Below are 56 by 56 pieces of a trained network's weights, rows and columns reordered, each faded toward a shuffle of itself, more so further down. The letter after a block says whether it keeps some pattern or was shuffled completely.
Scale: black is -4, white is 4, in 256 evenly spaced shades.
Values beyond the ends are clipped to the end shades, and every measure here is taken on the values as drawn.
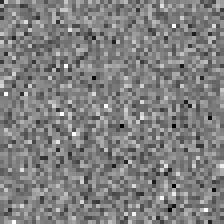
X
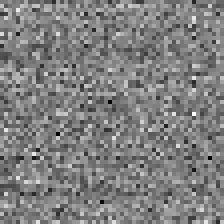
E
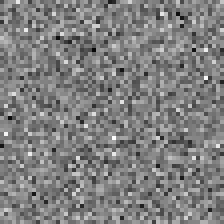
X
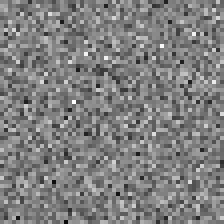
X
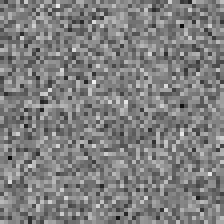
X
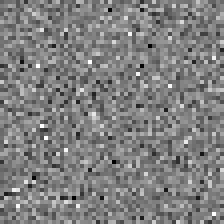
X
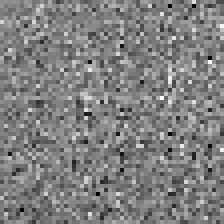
E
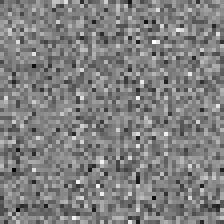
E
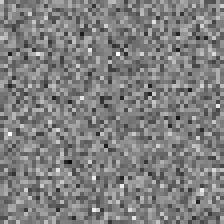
X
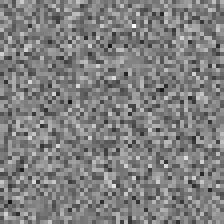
X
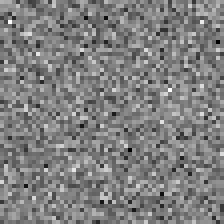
X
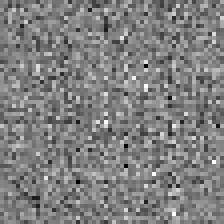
E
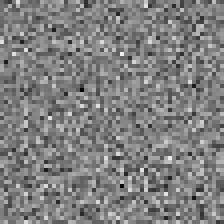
E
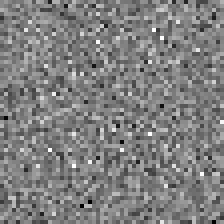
X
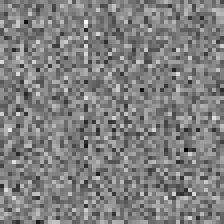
E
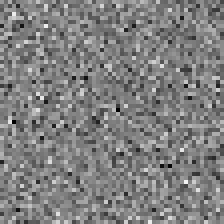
X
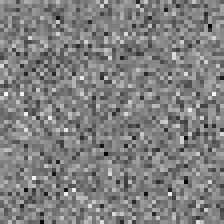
X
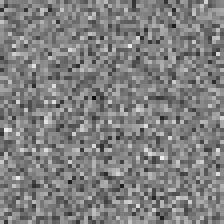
X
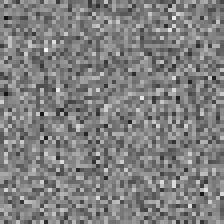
E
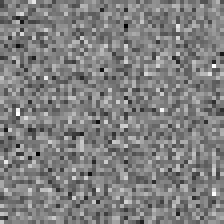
E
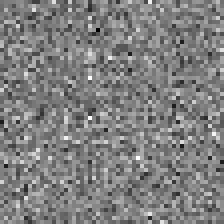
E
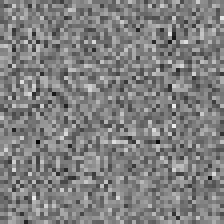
E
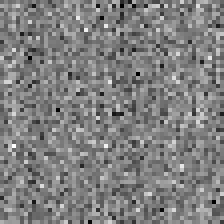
E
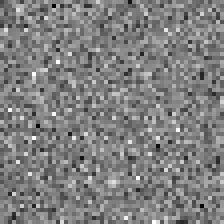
X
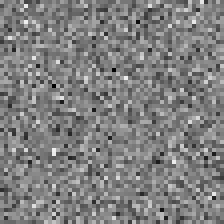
X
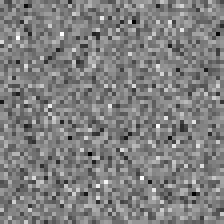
X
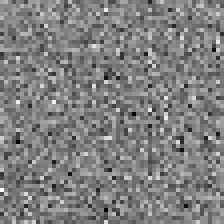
E
